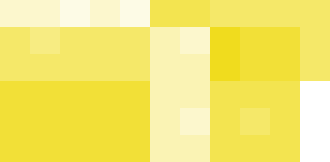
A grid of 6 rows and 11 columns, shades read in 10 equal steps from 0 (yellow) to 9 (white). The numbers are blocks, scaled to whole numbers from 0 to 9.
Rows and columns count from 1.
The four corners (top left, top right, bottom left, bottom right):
7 3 1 9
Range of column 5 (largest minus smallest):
7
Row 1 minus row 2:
4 3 5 4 5 -4 -5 3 2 2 0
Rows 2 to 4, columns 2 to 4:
4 3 3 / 3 3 3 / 1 1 1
